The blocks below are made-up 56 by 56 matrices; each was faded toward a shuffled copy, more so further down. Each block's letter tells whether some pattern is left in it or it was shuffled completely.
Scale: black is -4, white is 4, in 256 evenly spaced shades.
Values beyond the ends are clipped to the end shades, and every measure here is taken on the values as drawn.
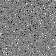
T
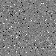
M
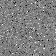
T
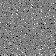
M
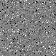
M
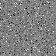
T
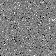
T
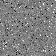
T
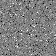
T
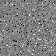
M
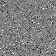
T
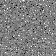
T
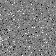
M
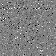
M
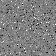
T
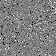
T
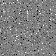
M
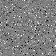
M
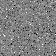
T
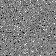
T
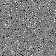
M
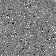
T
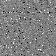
M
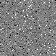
M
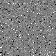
M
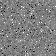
M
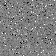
T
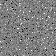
T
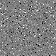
M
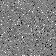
M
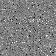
M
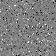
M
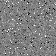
T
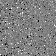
M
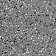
T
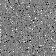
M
